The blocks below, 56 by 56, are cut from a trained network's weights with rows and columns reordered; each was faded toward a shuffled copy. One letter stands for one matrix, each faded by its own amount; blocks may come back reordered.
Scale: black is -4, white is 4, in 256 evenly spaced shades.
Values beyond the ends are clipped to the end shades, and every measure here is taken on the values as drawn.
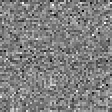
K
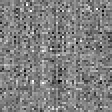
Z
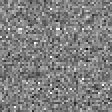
K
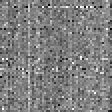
Z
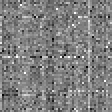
Z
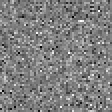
K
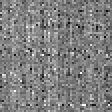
Z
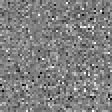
K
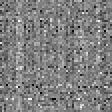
Z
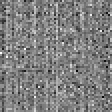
Z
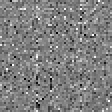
K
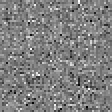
K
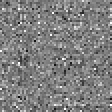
K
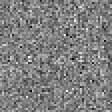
Z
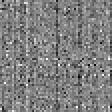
Z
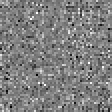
K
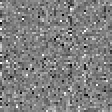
K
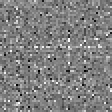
K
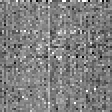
Z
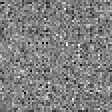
K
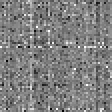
Z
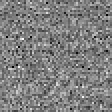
K
